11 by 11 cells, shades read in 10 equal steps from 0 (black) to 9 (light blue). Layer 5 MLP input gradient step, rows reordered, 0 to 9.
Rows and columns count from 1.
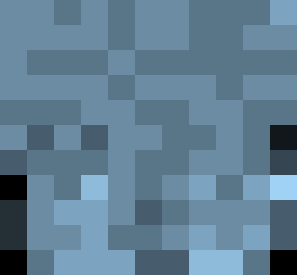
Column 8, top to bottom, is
5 5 5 6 6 5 6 7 6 7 8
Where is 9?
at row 8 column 11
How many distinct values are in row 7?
4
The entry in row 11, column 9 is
8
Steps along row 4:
same same same down up same same down up same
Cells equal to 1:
1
